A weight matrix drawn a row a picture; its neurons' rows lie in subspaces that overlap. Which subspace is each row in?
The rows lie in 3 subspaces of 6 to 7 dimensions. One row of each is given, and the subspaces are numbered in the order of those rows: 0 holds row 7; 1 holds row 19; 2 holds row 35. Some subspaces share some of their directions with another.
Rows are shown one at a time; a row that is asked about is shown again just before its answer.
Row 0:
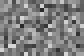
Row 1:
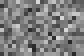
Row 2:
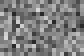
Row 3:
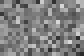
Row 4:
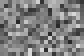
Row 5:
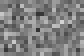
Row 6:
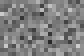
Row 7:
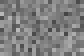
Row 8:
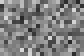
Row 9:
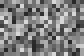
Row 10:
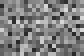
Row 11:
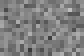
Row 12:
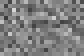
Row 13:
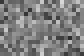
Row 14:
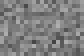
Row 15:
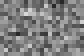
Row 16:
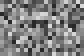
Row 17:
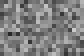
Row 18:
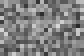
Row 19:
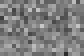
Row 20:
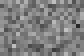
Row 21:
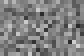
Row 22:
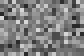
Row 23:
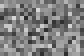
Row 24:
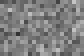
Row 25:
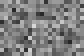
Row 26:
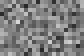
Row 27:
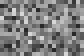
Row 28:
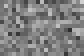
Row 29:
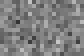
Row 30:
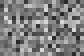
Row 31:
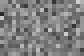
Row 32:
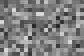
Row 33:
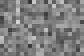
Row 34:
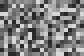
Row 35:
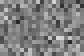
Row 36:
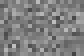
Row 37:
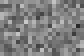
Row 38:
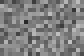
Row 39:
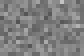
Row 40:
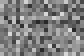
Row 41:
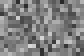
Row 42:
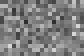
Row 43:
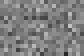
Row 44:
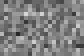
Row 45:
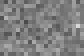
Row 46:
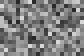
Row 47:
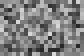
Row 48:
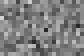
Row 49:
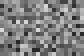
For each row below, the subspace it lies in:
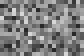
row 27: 1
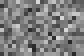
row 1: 1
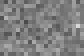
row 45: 1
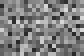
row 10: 1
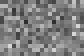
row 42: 1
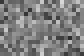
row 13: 2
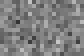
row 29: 2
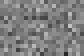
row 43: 1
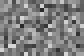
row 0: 0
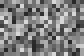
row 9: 1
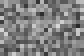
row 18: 0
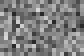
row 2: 0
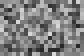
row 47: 0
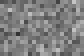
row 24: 2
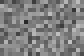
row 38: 2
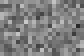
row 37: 1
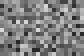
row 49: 1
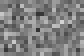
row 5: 1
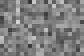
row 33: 2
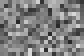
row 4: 0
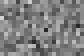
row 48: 2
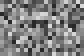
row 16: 1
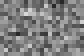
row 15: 2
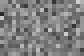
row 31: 0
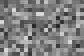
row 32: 0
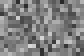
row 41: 2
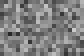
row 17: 1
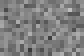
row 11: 0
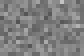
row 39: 2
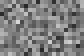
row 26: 2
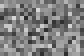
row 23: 1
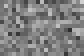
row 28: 0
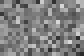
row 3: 2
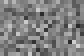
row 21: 1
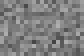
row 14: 2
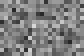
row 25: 0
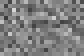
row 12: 0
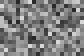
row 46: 2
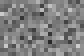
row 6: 0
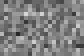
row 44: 2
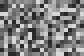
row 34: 0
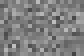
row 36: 1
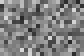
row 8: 2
